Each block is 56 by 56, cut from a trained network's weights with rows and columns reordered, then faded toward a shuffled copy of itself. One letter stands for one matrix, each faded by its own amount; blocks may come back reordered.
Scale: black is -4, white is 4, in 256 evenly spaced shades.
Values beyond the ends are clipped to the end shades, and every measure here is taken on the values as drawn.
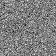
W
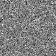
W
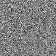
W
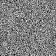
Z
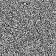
Z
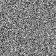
Z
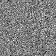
W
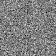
Z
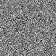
Z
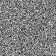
Z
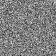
Z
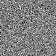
W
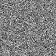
W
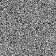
W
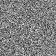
Z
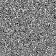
W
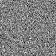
W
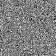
W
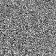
Z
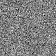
W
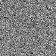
Z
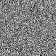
W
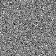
W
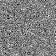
W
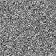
W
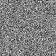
Z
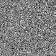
W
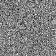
Z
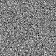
Z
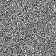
W
